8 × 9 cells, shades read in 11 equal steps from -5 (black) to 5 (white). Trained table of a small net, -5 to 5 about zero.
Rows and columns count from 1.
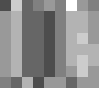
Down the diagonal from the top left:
-2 2 -1 -1 -2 0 1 1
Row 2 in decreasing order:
2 2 2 1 1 0 -1 -1 -2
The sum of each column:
4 14 -5 -8 -10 1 15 17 9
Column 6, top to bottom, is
0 0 0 0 0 0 0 1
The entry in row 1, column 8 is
1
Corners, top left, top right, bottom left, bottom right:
-2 0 0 1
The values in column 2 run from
-1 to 3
